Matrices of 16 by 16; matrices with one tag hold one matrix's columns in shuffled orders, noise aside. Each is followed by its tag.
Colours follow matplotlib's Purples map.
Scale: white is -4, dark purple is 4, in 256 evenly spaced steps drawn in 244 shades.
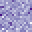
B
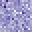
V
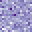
B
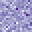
B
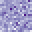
B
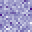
B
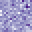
V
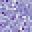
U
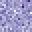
V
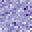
B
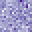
V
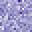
U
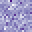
U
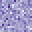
V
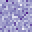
U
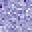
V
